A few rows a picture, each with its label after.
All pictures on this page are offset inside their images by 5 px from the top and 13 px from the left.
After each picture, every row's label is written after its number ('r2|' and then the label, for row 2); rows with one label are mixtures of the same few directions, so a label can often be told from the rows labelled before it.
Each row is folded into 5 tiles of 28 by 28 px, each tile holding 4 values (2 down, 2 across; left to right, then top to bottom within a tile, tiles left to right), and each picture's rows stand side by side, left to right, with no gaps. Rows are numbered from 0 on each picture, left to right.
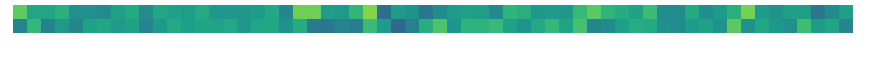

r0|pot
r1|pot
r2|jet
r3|pot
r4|jet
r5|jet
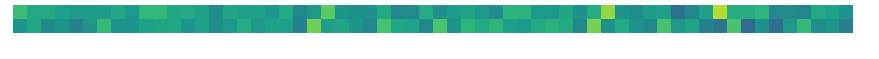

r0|pot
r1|pot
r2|jet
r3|pot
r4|jet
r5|pot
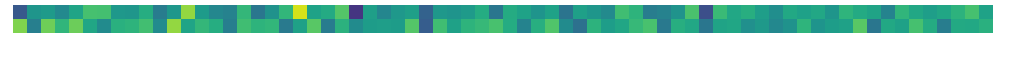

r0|pot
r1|jet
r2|pot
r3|pot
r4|pot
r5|pot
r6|jet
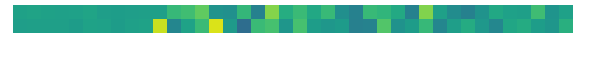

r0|jet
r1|jet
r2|pot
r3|jet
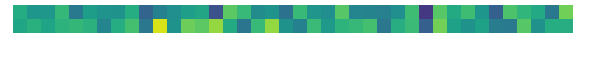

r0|pot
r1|pot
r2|pot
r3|pot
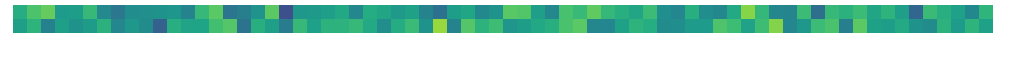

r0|jet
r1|pot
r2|pot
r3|pot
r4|jet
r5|jet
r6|pot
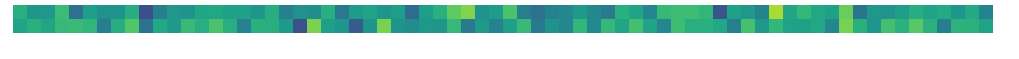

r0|pot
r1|pot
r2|jet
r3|jet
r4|jet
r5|pot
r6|pot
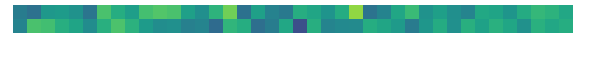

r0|jet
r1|jet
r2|pot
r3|jet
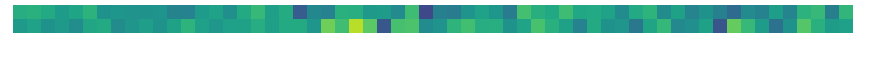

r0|jet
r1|jet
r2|pot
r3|jet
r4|jet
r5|jet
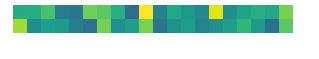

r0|pot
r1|pot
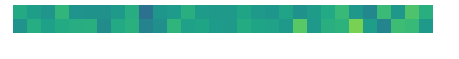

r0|pot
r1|jet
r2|jet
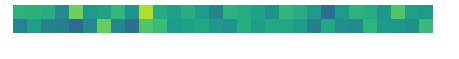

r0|pot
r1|pot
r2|jet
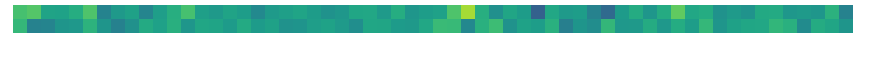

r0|jet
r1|jet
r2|jet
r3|jet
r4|jet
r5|pot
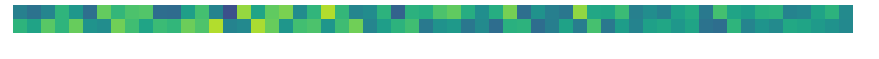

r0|jet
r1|jet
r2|jet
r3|jet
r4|pot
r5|pot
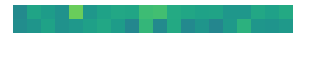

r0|pot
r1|pot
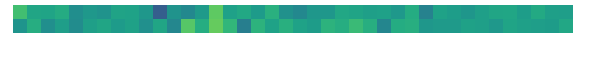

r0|pot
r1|pot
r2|pot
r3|jet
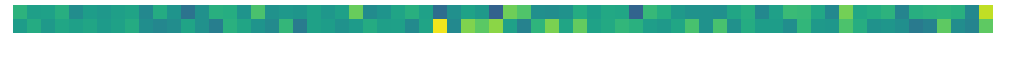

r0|pot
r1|jet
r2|pot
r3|pot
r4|pot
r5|pot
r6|pot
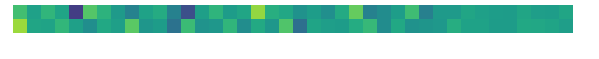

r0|pot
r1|jet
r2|pot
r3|jet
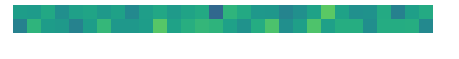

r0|jet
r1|pot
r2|jet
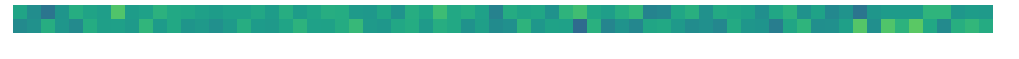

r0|jet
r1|pot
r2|jet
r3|pot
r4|pot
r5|jet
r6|pot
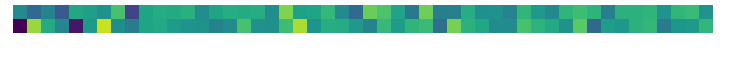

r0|jet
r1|pot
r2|pot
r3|jet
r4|jet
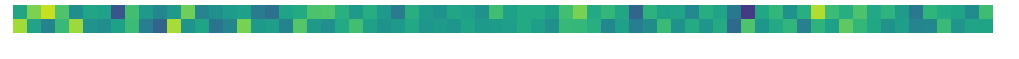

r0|jet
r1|jet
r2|jet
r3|pot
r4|pot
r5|jet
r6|pot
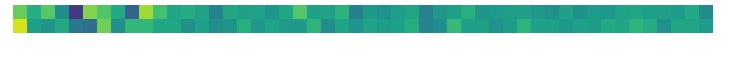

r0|pot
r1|pot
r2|pot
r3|jet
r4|pot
